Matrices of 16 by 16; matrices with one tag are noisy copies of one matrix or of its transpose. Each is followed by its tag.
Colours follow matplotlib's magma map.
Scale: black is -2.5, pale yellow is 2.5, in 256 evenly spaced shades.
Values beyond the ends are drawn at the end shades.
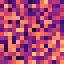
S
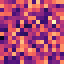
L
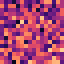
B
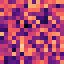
L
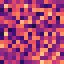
S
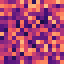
L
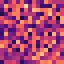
S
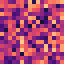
L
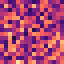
S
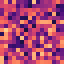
L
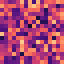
L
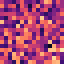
B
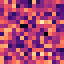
L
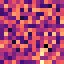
S
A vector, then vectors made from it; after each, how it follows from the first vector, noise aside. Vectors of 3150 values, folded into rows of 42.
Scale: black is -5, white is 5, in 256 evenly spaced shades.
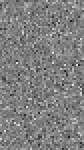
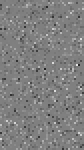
partly zeroed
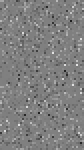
partly zeroed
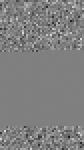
partly zeroed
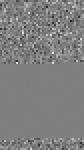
partly zeroed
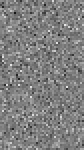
reversed
